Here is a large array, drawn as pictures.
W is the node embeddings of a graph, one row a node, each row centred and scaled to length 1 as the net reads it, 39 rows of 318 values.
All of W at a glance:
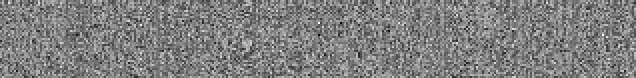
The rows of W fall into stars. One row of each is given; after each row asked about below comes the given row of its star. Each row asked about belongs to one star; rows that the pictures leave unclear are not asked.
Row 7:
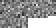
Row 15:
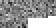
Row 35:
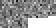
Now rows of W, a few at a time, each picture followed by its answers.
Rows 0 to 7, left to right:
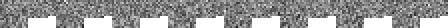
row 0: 7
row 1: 7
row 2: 35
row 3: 15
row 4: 15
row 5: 7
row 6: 15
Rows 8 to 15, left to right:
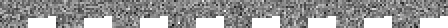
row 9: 7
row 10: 35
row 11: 7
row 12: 15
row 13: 15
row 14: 35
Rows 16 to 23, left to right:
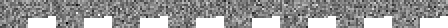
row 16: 15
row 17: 7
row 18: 15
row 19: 35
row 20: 35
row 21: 7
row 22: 35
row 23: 35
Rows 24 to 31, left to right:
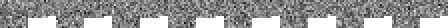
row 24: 7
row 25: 35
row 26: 15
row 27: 15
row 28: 15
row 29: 15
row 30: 35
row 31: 15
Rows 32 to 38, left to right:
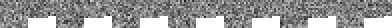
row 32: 35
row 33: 15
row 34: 15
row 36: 35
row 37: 15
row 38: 35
